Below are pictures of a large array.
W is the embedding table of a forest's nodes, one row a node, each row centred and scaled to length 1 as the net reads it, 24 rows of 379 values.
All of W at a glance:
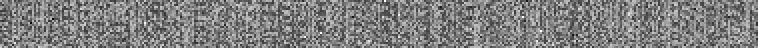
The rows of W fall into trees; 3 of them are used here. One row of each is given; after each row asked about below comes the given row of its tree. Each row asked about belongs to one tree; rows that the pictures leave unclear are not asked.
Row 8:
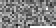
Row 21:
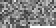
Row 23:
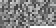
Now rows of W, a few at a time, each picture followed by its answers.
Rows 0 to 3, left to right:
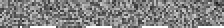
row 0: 23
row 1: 21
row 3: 8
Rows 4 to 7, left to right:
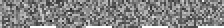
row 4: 8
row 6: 21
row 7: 21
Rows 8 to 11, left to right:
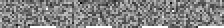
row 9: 8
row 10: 21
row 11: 23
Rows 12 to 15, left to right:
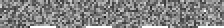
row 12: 23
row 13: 21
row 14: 21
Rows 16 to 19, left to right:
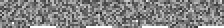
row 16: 23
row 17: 8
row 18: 21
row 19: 23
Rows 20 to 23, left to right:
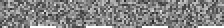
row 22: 8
